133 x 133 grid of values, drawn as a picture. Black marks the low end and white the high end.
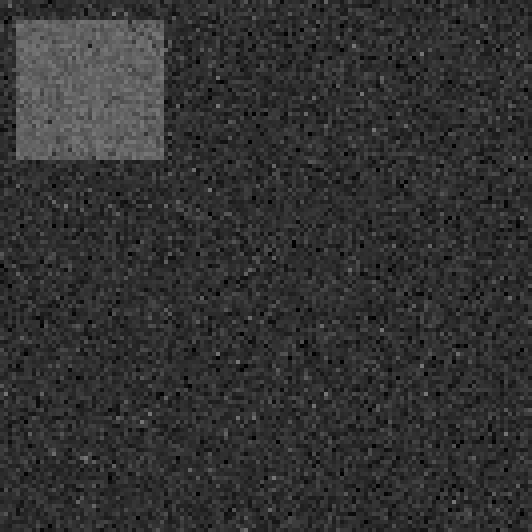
Ninth with the highest average: top left. Mirror symmetry: none. Histogram: skewed, a long tail of high values. Stripes: none. Odd patch: higher, in the top left.
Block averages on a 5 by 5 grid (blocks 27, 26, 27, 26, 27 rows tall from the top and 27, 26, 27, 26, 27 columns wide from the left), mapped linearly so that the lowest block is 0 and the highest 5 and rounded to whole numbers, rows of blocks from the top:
5 3 0 0 0 | 3 2 0 0 0 | 0 0 0 0 0 | 0 0 0 0 0 | 0 0 0 0 0
